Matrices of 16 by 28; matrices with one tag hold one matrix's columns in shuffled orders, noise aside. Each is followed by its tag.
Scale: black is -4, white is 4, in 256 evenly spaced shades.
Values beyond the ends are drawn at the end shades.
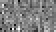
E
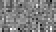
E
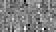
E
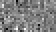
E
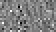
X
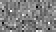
X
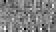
E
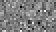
X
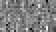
E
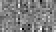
E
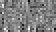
E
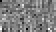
E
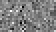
X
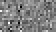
X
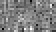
E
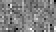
E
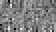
E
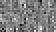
E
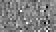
X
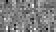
E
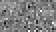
X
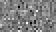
X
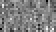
E
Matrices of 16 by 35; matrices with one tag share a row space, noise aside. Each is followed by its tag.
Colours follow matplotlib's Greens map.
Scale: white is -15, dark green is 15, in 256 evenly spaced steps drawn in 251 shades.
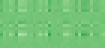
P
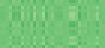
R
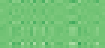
R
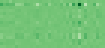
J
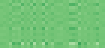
R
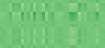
R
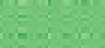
P
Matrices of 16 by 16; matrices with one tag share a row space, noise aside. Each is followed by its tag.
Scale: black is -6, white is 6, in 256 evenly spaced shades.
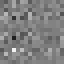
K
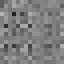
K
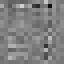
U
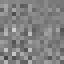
K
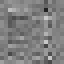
U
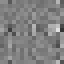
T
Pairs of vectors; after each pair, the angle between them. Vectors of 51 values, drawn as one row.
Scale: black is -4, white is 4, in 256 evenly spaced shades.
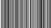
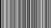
nearly opposite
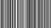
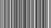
partly opposed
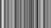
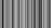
partly opposed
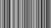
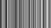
partly opposed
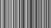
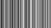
nearly opposite
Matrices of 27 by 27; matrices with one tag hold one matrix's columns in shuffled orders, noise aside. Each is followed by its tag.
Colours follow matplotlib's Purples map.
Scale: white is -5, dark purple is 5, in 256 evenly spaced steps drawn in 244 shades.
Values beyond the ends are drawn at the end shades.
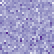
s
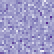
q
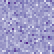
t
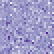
s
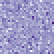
q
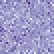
t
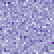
t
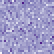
t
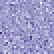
s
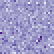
s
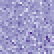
s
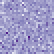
s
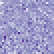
s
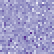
s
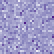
q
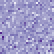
s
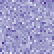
t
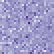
q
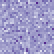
t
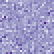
q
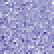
s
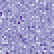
q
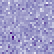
s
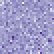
s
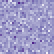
t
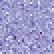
s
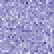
t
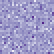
q
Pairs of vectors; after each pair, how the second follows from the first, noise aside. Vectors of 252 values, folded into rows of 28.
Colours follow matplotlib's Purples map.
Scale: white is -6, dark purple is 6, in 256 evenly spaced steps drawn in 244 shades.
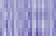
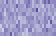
shuffled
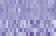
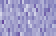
shuffled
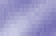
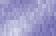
copied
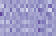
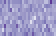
shuffled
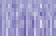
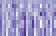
scaled up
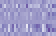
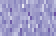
shuffled
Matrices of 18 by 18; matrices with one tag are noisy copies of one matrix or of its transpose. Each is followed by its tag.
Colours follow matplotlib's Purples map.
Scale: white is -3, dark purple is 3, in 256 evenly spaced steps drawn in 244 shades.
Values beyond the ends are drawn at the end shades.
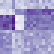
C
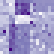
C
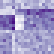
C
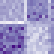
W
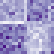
W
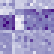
C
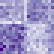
W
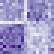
W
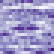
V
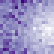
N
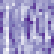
V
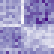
W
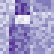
C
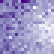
N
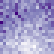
N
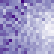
N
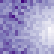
N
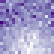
N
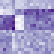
C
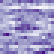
V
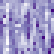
V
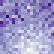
N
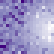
N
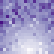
N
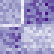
W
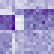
C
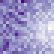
N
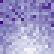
N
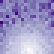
N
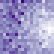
N
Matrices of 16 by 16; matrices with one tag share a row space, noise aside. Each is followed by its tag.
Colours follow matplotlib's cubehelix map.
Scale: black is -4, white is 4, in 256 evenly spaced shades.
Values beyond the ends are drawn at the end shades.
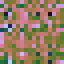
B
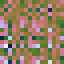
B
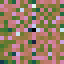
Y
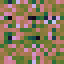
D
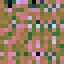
D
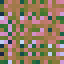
B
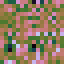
D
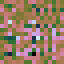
D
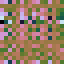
B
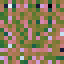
B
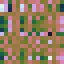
B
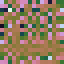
B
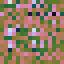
D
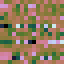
Y
